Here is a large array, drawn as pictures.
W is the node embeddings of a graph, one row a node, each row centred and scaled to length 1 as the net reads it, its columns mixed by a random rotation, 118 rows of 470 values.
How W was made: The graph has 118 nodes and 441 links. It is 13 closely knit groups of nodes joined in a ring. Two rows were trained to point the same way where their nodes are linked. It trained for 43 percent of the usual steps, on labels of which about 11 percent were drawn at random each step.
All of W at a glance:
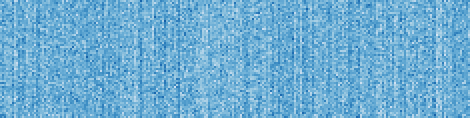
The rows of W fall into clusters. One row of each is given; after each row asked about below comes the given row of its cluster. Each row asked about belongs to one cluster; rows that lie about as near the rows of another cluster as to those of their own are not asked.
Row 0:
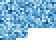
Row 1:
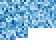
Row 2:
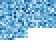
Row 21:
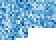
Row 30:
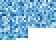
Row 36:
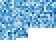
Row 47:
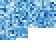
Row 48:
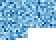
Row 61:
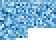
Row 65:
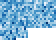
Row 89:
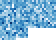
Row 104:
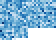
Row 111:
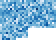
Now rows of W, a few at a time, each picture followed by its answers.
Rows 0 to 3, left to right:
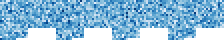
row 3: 47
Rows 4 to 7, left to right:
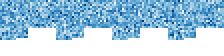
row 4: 30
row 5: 36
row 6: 30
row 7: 65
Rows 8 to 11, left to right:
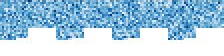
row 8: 36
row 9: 104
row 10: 104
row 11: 2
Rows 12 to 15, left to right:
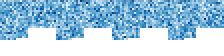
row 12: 111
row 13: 47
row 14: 104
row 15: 21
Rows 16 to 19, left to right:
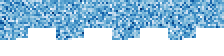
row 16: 0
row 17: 104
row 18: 61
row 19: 89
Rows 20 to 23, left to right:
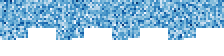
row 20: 65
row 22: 48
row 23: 1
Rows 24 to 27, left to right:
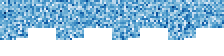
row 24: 36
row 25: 65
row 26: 36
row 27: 61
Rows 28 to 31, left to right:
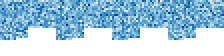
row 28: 111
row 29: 47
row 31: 104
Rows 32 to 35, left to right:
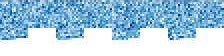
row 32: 1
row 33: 104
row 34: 61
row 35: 104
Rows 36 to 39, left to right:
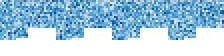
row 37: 47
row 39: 111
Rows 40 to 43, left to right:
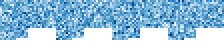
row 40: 61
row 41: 0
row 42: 30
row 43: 65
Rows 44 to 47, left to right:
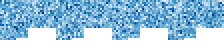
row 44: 21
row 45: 2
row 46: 47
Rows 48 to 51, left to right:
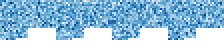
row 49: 61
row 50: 0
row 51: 0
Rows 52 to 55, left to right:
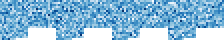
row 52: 111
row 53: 0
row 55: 1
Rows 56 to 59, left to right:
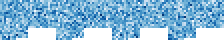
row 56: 111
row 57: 61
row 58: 36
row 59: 47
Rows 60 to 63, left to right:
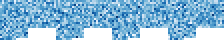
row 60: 0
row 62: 1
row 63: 111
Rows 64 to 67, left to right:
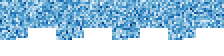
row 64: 1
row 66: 61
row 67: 2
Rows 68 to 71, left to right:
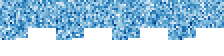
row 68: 89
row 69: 1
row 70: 21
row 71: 21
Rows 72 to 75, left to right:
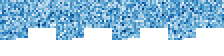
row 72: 30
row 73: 36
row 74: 47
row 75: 2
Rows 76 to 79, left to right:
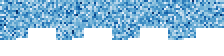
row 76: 0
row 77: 48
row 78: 111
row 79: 104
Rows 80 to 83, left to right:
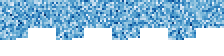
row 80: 61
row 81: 36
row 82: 65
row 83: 65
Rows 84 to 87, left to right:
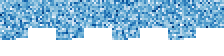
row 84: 89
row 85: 30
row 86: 65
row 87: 104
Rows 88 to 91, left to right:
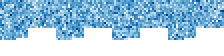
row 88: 21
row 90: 104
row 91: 36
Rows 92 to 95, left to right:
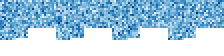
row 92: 0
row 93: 89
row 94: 89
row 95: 2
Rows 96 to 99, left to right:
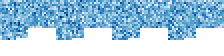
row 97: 1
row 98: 0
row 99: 0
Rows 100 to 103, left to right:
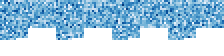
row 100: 0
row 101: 104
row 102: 111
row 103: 61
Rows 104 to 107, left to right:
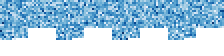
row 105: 111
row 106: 65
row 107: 36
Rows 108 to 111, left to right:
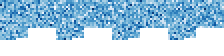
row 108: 48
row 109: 111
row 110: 61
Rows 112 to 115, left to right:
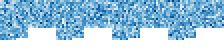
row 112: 47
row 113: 111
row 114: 65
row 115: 65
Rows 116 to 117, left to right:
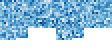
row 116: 65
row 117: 1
